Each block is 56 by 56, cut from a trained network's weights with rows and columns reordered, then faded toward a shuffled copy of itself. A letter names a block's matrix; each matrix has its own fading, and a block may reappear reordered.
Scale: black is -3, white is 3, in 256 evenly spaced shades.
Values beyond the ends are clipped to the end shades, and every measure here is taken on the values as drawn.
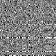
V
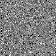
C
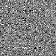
C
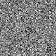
C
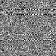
V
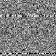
V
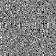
C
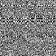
V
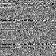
V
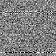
V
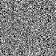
C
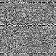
V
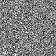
C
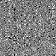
C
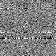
V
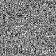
C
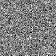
C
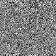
C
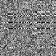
V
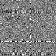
V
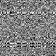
V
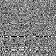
V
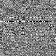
V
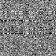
V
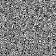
C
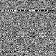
V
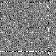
V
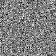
C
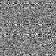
V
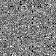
C
